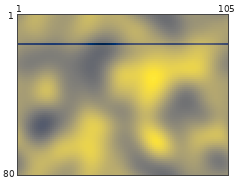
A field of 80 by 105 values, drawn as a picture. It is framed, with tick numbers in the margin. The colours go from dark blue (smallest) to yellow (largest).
Average level on the scale: 70%. Odd lines: row 15. Mirror symmetry: none.
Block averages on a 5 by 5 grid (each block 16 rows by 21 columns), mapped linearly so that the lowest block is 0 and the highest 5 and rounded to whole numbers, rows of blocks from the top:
2 2 2 1 2
1 0 3 5 4
3 1 3 3 2
0 4 3 3 3
3 4 2 2 2
